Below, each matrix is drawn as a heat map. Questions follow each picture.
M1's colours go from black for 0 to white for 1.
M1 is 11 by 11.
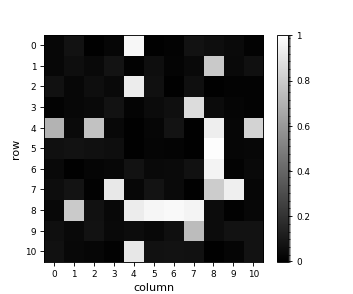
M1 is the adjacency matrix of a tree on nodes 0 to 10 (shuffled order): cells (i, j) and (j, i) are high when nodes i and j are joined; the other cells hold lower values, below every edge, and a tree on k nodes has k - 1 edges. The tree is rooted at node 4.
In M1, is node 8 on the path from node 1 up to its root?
yes
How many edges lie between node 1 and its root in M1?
2
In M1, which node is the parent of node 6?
8
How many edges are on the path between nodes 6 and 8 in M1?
1
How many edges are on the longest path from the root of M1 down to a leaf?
3
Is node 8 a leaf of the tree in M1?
no
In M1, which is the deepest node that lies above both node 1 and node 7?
8
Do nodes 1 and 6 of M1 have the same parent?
yes
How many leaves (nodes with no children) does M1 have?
8
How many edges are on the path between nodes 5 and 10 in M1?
3
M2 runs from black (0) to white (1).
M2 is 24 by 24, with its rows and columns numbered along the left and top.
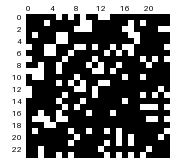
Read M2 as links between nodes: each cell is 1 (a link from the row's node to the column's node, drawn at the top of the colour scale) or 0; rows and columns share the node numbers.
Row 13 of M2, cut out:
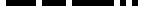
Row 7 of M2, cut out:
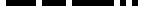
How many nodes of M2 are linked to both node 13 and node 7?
6
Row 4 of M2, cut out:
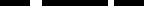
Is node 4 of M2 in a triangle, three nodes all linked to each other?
no
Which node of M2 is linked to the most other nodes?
node 5
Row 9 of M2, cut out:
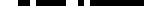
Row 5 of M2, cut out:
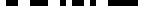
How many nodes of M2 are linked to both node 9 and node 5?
3
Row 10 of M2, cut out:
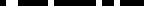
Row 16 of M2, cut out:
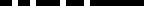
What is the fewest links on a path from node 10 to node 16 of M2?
1
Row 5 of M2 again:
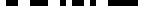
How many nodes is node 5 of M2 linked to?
10
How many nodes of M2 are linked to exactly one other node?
0
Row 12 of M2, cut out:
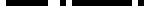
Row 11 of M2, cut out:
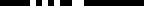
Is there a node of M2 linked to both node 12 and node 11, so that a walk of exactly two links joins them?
yes
